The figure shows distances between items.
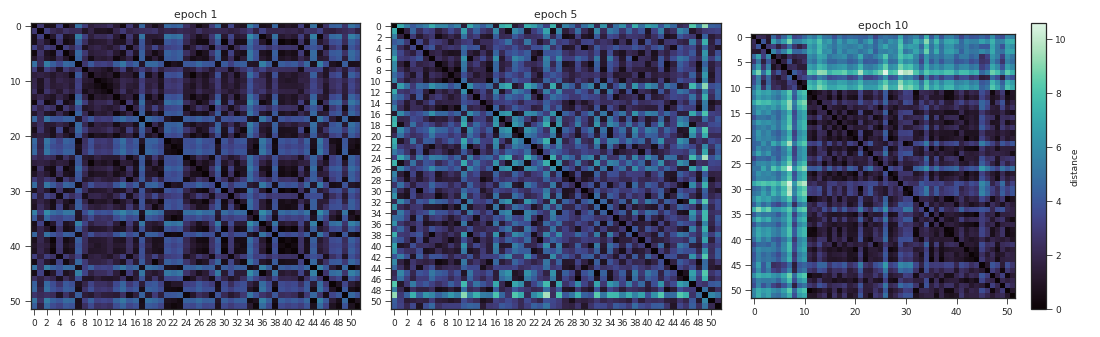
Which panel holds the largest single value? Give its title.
epoch 10
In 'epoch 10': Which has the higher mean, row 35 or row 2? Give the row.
2
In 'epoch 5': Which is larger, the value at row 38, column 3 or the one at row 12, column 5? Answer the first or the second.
the first
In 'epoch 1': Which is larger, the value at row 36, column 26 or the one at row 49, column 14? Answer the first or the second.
the second
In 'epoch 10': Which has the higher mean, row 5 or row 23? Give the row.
5
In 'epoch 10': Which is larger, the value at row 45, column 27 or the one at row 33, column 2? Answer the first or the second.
the second
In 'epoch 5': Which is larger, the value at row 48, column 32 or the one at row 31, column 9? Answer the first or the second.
the first
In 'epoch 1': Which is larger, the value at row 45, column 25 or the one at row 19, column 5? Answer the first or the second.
the first
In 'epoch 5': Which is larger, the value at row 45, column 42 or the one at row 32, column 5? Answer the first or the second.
the second
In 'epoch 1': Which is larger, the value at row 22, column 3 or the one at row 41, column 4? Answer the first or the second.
the first
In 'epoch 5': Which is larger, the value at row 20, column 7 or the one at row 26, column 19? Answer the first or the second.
the first
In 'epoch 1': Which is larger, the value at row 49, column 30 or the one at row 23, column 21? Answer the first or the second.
the first
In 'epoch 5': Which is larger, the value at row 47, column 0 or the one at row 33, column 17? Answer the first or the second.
the first
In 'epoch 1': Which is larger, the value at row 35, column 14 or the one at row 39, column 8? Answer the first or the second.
the first
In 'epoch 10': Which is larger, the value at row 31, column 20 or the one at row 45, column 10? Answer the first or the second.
the second
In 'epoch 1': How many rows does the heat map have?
52
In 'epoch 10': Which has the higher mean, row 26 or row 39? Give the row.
26
